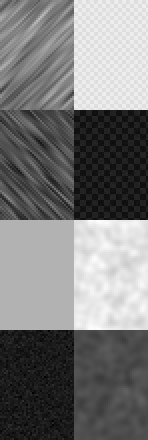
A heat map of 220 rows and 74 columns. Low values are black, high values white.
It is made of 4 by 2 panels. Panel 1,1: middling, slanting up to the right. Panel 1,2: very high, checkered, faint in contrast. Panel 2,1: low, slanting down to the right. Panel 2,2: very low, checkered, faint in contrast. Panel 3,1: high, flat. Panel 3,2: very high, blotchy, faint in contrast. Panel 4,1: very low, fine-grained, faint in contrast. Panel 4,2: low, blotchy, faint in contrast.
